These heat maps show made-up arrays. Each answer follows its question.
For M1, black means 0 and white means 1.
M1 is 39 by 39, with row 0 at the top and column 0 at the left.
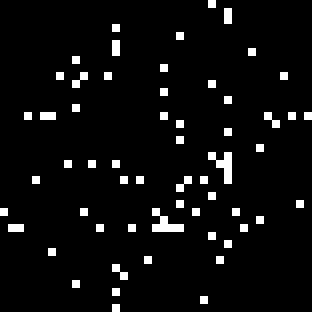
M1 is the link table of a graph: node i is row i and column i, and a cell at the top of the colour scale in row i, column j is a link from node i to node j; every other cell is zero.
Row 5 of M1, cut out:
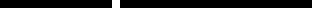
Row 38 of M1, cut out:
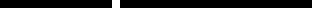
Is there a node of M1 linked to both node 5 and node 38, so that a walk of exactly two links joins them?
yes
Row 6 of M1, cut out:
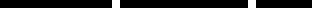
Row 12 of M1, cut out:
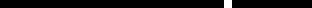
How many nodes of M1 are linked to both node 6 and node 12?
0
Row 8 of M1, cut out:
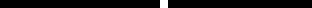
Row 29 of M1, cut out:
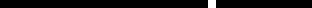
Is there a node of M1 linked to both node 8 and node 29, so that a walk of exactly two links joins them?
no
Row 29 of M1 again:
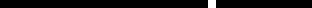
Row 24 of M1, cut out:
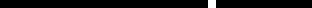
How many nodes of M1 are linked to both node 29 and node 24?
1
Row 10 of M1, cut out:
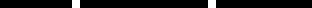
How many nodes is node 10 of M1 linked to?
2
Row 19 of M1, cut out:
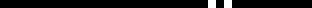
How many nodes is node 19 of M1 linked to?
2
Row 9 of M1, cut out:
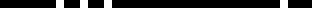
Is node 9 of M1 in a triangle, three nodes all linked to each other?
no
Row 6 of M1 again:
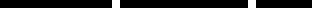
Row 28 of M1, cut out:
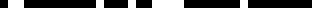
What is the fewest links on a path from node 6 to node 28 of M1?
3
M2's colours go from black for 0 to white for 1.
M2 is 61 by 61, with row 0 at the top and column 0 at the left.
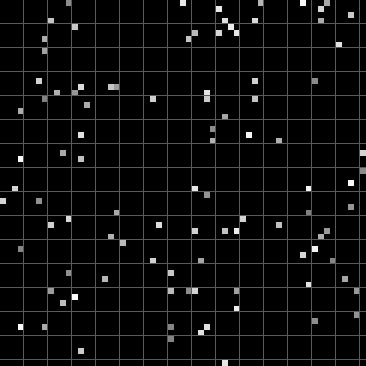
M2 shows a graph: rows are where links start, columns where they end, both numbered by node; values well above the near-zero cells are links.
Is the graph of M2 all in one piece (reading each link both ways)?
no
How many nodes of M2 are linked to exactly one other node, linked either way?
6
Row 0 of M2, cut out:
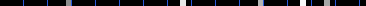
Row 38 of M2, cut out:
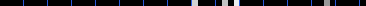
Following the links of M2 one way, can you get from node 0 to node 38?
no
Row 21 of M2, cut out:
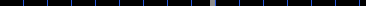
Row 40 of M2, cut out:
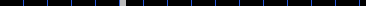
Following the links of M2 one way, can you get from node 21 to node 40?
no
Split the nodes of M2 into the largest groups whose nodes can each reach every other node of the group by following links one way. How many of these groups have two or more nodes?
2
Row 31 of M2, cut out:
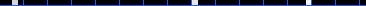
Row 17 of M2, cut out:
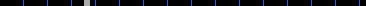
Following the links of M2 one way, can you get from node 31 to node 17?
yes
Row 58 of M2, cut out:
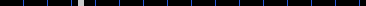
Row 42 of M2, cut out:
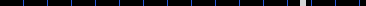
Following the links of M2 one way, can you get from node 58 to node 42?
yes
